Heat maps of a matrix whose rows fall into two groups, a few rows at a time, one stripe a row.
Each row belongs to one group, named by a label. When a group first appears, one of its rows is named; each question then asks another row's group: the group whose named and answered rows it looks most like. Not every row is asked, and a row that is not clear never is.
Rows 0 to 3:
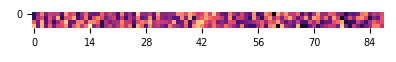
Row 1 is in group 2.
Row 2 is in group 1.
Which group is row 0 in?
2
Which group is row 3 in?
1
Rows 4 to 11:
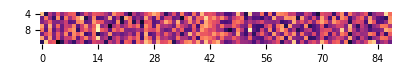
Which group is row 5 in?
2
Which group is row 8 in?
1
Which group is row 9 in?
2
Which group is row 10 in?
1
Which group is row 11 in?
2
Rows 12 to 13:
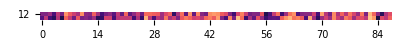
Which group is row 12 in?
2
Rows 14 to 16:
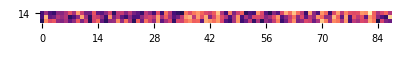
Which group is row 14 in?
2
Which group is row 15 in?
2
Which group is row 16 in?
2
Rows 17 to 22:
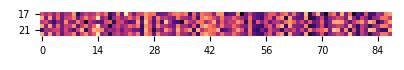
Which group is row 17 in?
1
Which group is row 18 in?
1
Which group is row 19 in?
2
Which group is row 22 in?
1
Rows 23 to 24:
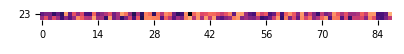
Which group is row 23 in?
2
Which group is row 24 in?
2
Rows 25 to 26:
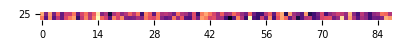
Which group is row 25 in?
1
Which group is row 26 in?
1
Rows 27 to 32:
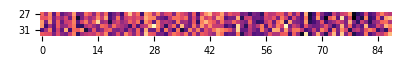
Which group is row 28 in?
1
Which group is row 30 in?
1
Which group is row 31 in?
2
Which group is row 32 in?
1
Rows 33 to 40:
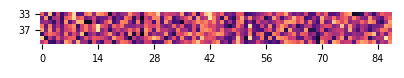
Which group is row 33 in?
1
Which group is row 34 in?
2
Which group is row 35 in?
2
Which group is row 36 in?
1
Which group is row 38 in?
2
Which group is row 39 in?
1
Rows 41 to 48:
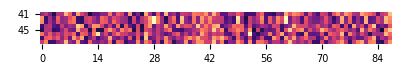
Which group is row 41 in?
2
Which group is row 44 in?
2
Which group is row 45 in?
2
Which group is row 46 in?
1
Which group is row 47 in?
2
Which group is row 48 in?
2
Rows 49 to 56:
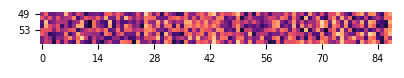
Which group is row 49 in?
2
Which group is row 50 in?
1
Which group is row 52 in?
2
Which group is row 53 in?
1
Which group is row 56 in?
2
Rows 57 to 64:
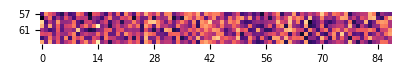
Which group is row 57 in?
2
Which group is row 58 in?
2
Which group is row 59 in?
1
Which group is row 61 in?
2
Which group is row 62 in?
1
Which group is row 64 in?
1
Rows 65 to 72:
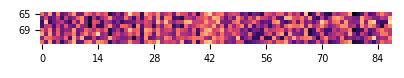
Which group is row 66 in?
2
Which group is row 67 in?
2
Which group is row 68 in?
2
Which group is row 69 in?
1
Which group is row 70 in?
1
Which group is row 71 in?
2
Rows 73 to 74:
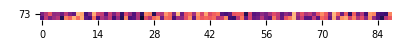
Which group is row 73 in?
2
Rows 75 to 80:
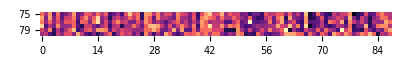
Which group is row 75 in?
1
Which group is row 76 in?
1
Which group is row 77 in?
1
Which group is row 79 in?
1
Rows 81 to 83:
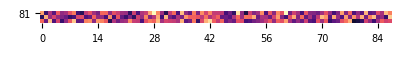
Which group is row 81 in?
1
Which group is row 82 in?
2
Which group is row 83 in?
1
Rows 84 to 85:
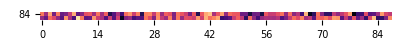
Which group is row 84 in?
1
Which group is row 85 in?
2
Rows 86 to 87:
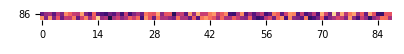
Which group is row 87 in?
1
